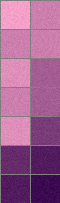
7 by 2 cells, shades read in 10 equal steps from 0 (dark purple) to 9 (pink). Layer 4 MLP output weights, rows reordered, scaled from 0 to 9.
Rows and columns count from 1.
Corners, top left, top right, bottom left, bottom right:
9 7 1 0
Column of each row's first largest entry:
1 1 1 1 1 1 1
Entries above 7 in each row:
1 0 1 0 1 0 0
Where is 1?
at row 6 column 2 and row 7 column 1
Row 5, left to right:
8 3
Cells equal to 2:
1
